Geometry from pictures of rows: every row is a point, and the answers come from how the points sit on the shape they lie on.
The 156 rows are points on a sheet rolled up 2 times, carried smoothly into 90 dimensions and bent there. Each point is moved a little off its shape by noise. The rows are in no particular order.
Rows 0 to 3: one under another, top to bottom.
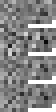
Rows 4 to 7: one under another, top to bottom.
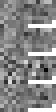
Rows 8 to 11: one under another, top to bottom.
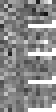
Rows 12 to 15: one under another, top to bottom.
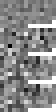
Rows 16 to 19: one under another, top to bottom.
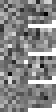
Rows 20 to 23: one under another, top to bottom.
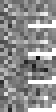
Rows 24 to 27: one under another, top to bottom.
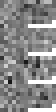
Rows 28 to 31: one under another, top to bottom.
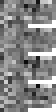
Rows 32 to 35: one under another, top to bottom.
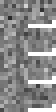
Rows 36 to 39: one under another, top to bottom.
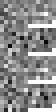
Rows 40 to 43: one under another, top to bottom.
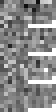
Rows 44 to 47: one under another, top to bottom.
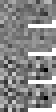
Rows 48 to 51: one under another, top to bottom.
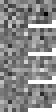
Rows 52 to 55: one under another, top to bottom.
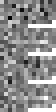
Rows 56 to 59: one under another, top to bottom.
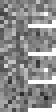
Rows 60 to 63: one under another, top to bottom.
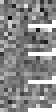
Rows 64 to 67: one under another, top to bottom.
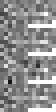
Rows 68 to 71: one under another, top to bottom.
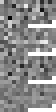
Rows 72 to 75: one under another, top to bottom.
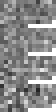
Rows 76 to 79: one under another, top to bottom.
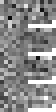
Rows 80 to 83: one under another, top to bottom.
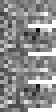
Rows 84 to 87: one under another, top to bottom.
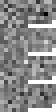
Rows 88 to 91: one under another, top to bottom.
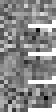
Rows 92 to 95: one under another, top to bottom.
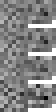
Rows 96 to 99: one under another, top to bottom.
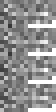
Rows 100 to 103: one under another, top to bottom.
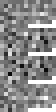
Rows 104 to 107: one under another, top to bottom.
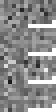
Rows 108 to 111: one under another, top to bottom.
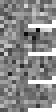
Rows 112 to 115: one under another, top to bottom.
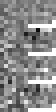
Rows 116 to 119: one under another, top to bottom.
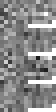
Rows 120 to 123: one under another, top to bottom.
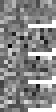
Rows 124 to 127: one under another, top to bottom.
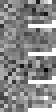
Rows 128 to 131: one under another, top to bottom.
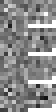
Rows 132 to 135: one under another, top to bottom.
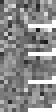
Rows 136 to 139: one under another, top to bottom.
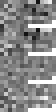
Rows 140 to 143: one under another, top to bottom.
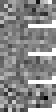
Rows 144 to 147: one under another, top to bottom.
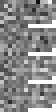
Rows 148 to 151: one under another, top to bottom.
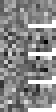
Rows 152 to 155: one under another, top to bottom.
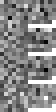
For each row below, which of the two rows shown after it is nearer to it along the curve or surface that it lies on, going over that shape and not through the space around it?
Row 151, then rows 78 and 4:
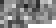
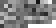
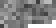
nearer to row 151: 78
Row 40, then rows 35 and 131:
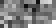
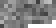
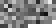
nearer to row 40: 131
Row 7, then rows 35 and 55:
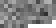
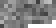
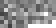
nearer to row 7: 35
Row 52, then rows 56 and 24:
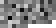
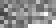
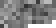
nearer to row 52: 56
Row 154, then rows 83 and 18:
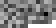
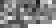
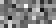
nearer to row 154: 18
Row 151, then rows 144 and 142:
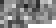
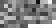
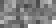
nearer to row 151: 144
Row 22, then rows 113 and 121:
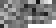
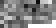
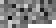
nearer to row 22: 113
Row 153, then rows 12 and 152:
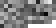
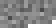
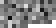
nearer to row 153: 152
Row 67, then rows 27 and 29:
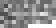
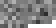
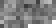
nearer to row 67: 27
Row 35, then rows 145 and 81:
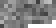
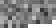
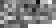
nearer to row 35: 145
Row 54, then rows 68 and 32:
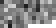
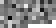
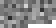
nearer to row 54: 32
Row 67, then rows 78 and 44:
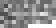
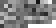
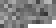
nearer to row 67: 44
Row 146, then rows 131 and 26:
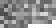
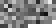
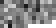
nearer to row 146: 26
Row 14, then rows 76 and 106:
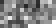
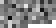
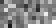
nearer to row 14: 106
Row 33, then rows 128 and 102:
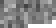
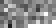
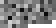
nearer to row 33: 128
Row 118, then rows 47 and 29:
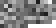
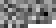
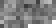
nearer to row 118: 47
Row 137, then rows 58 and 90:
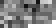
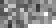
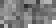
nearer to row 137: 58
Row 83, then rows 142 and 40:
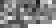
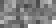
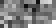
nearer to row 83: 40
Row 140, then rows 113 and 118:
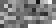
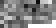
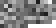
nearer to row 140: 118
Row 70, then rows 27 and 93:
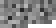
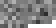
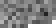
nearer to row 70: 93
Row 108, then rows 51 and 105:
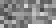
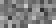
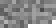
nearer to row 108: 51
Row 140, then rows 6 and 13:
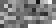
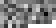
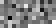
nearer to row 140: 6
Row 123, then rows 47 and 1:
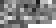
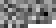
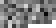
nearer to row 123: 47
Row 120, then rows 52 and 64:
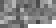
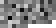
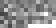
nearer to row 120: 64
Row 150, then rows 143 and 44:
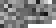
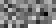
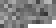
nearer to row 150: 143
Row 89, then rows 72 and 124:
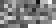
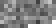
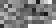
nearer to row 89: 124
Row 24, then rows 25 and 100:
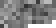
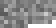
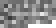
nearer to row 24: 25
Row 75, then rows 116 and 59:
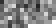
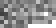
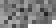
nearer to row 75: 116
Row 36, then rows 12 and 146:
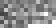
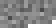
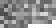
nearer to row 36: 146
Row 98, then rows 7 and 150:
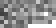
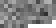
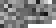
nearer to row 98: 7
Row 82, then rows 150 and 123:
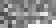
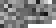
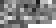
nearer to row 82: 123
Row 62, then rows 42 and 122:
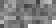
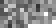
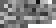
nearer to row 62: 42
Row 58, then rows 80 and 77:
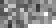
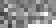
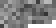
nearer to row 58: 80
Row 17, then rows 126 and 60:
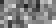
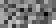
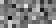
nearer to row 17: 126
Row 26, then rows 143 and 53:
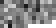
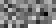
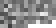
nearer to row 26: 53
